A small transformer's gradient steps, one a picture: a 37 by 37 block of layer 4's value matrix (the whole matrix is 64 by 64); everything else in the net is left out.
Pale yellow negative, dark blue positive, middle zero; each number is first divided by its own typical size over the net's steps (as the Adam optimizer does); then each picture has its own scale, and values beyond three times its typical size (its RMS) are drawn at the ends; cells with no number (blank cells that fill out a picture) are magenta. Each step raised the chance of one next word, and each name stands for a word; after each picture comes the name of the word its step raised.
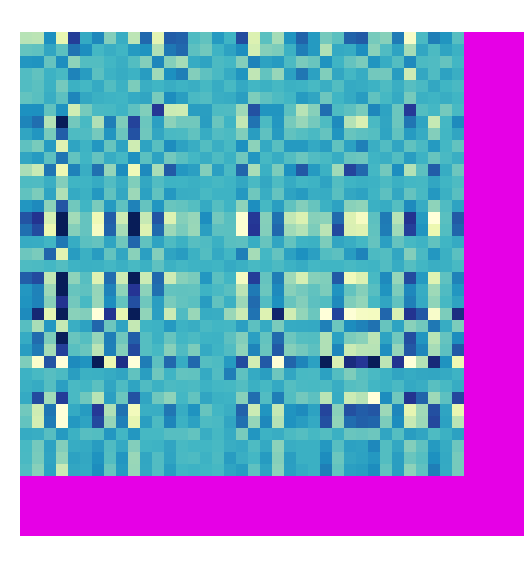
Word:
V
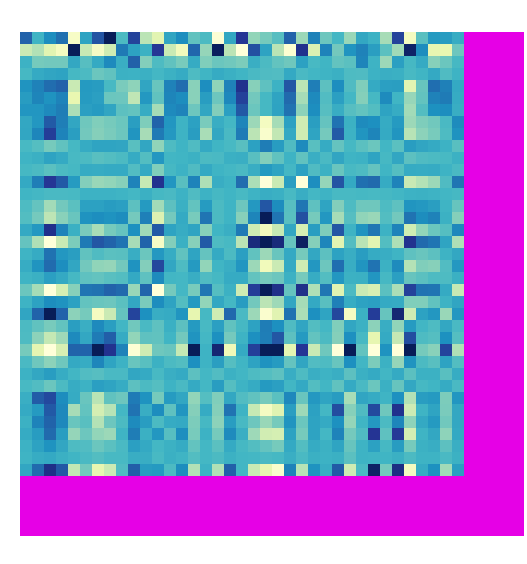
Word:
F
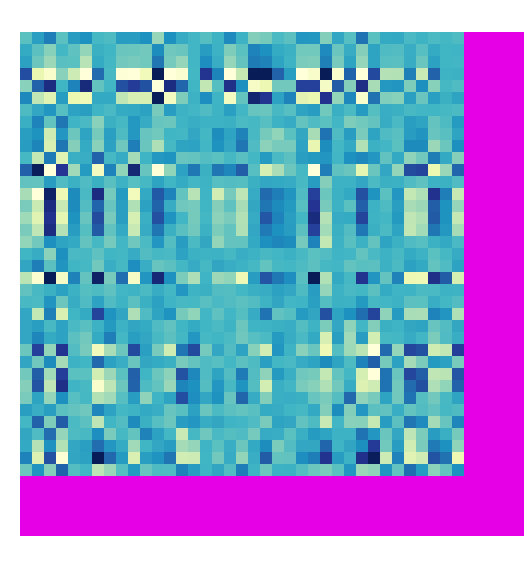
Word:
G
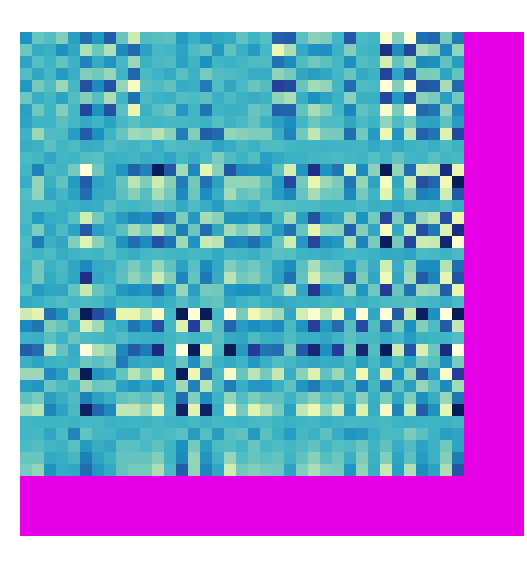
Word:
F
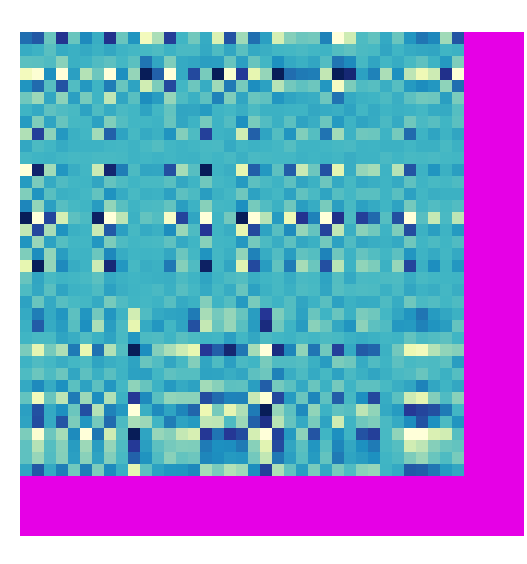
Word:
F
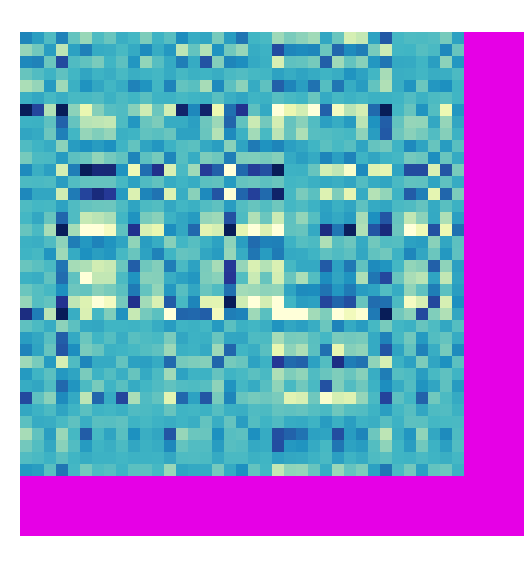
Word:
V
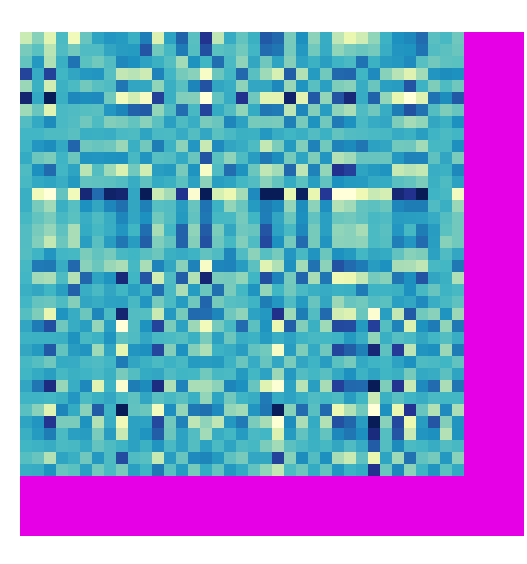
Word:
G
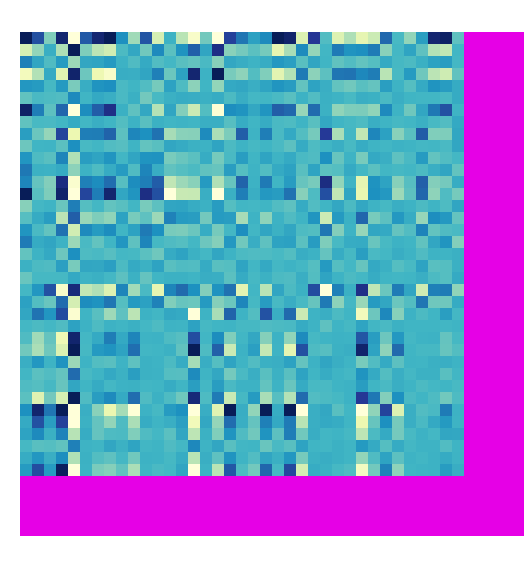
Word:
F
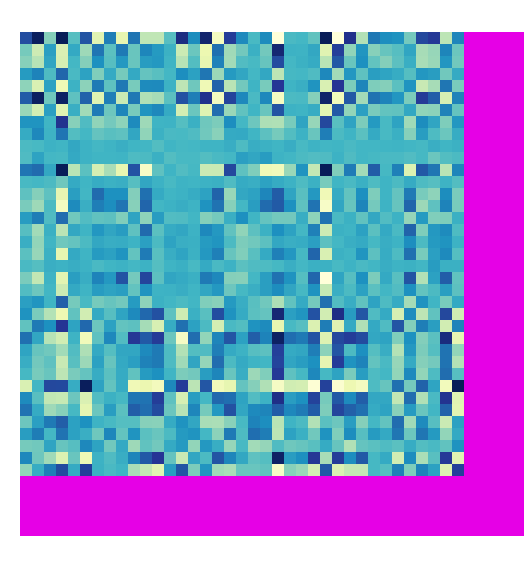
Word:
G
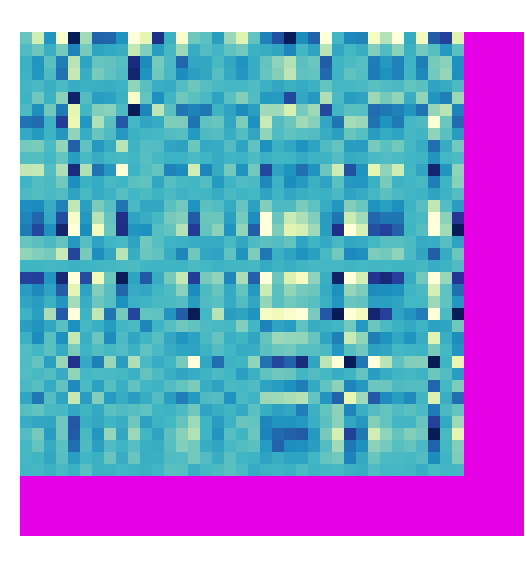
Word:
V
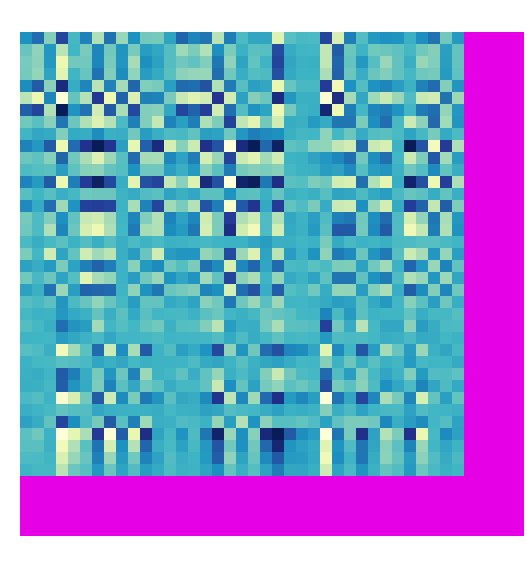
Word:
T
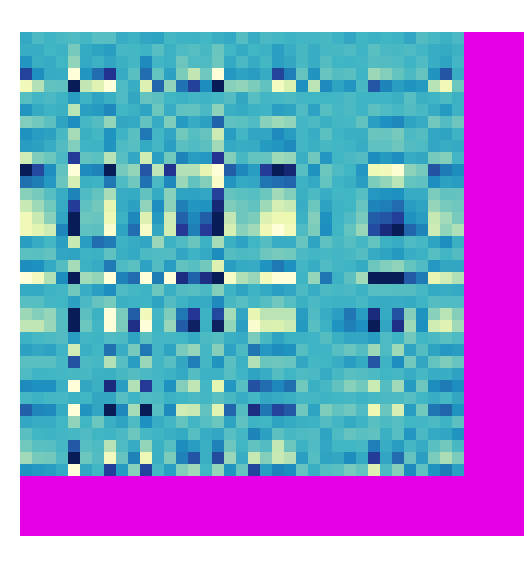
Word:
G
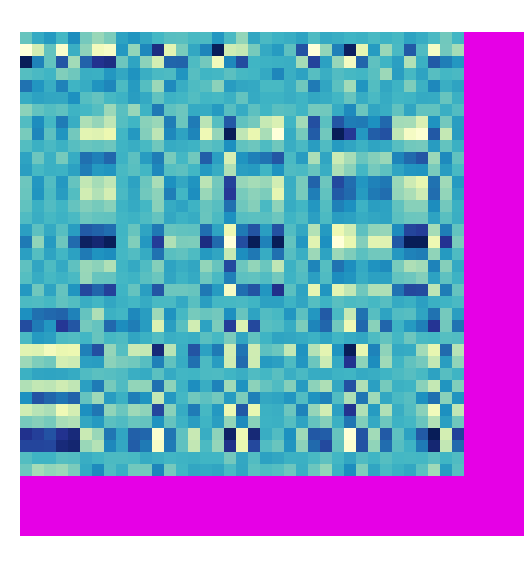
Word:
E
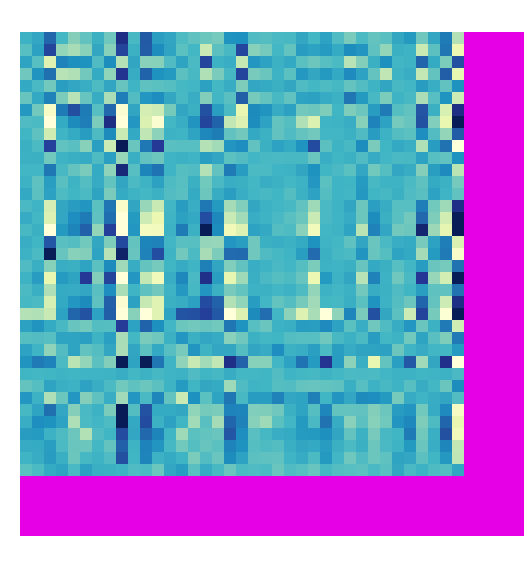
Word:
V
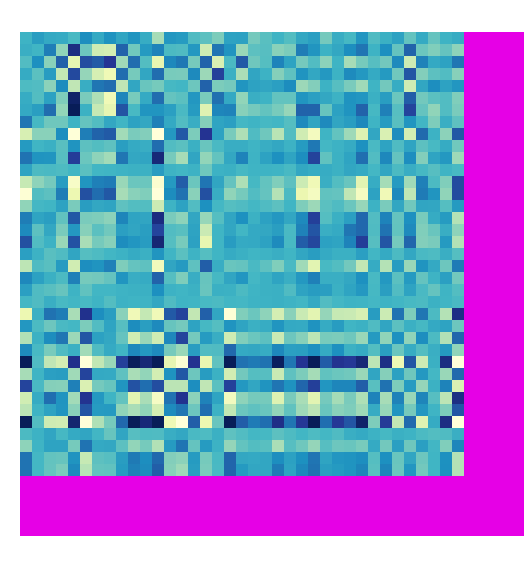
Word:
E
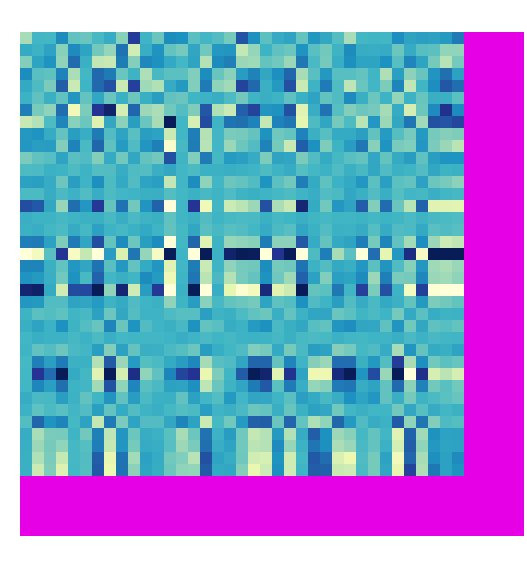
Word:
T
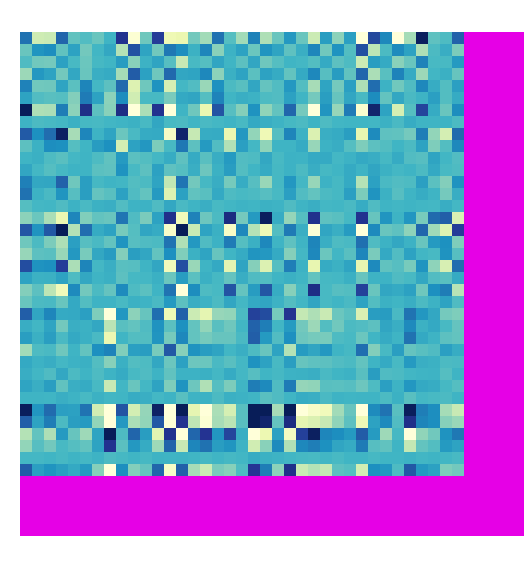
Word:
F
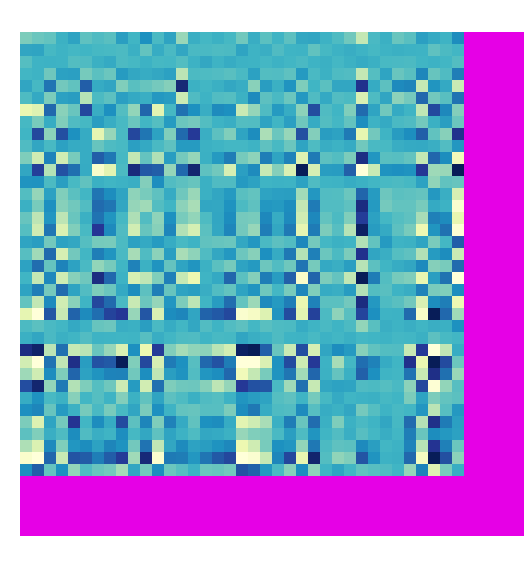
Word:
G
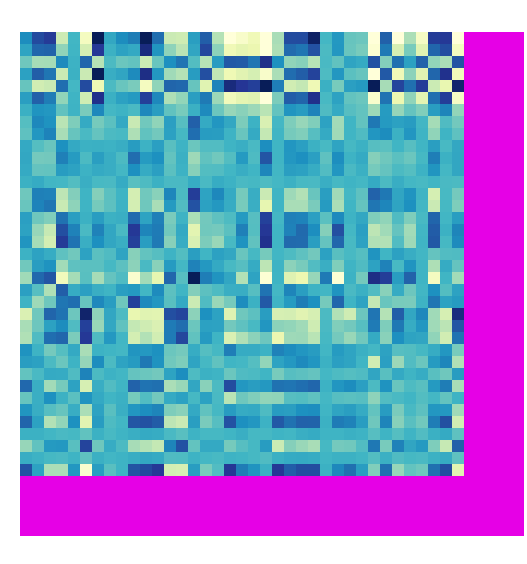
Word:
E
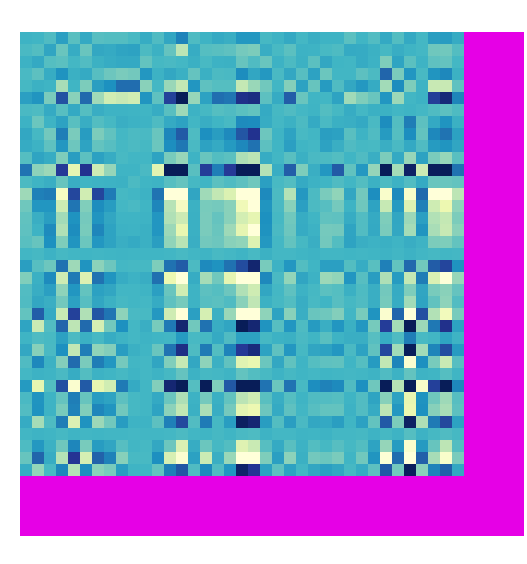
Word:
G
